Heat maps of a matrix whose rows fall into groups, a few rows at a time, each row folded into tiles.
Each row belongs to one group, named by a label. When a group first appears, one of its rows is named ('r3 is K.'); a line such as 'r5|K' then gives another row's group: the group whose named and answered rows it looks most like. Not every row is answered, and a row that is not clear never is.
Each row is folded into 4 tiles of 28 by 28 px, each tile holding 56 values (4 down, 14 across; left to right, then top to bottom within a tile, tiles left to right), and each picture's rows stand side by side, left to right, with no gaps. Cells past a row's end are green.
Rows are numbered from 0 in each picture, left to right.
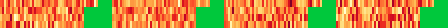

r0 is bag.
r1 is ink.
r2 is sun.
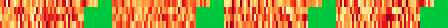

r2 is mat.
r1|ink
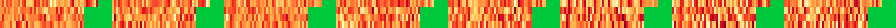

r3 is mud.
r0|mat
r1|bag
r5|mat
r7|ink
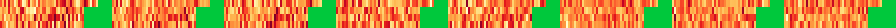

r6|mat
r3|mat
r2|sun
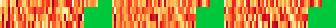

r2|mat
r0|bag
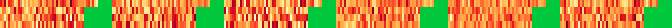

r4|mat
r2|mat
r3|mud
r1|ink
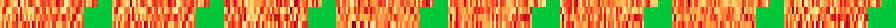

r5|mat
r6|mat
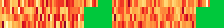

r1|mat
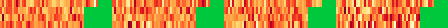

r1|bag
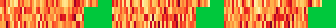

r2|sun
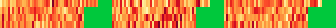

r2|bag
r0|bag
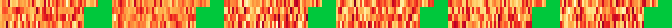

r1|mat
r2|ink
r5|sun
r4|ink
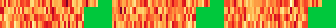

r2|ink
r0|sun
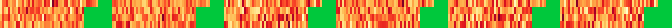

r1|ink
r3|sun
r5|bag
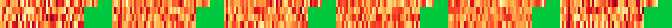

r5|bag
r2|bag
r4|mat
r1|bag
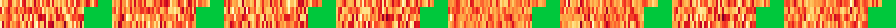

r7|ink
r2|ink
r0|mat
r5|sun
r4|mat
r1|bag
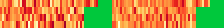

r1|sun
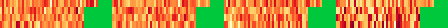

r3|ink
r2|sun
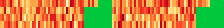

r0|ink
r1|bag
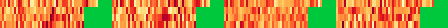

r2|bag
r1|sun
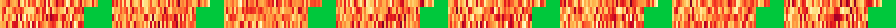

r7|sun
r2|bag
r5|ink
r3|sun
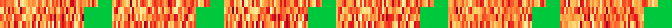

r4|mud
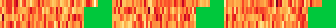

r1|mud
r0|mat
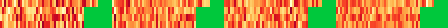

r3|mat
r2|ink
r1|mat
